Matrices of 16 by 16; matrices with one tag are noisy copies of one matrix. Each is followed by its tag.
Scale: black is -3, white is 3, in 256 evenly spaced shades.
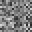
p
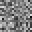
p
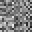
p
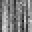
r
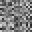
p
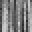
r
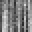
r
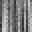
r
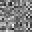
p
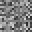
p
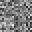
p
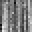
r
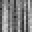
r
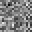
p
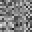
p
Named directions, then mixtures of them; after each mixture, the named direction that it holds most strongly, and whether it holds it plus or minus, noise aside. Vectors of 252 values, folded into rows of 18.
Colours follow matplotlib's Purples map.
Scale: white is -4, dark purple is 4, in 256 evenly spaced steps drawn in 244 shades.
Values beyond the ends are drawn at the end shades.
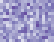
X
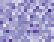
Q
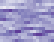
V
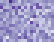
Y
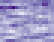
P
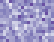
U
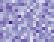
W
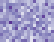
W, plus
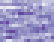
P, minus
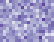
U, plus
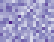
W, plus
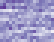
V, minus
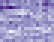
P, plus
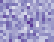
X, minus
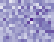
Y, minus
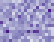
Q, plus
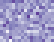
Q, minus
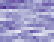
V, minus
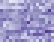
V, plus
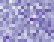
Y, minus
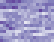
V, minus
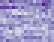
U, plus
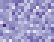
Q, minus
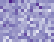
Y, plus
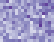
Y, minus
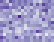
U, plus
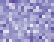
Q, minus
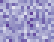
X, minus
